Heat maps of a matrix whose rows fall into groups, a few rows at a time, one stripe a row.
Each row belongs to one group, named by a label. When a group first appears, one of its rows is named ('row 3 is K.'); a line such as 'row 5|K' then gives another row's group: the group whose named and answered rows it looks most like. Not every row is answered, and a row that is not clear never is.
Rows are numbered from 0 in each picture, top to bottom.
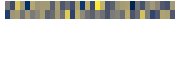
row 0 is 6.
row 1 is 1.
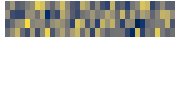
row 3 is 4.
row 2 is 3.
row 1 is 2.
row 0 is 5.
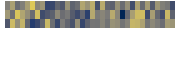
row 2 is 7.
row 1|7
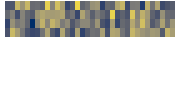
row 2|5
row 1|5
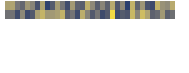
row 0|2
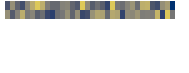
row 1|7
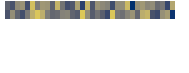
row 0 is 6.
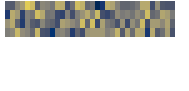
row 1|1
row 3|7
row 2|2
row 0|3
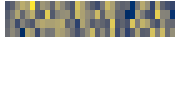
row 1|4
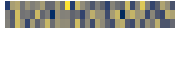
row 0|1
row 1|7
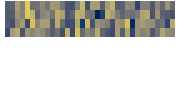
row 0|3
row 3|1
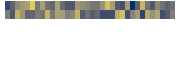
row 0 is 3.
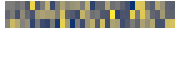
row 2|7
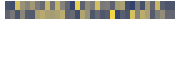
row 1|5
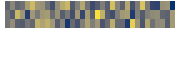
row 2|5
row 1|6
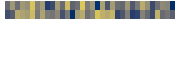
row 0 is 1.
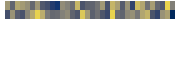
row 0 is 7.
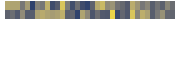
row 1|5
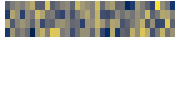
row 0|4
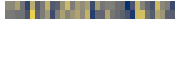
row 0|4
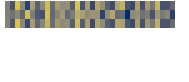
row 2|6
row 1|4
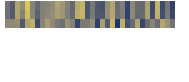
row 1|3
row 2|2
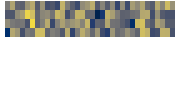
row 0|2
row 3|1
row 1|3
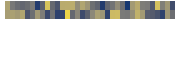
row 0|4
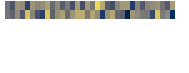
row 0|6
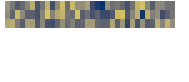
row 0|4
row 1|6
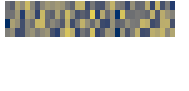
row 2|1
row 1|2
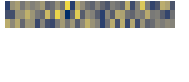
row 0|1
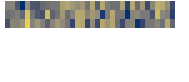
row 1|4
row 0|2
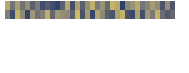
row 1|6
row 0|7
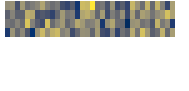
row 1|2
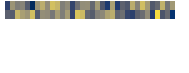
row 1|3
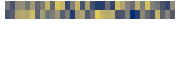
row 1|3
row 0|6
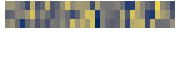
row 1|2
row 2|2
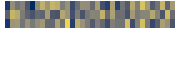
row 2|1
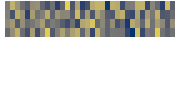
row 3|4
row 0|7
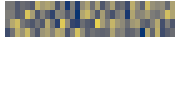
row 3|3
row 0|5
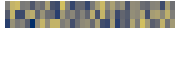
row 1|2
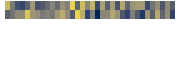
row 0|2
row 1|3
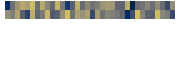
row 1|4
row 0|3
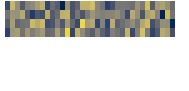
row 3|1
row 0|1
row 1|7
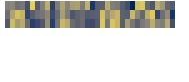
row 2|7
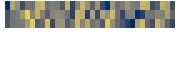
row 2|4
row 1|3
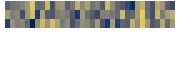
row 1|2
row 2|5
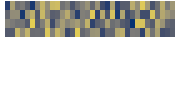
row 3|6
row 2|4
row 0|5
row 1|2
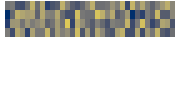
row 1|3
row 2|1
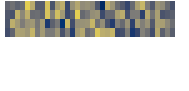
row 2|1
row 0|4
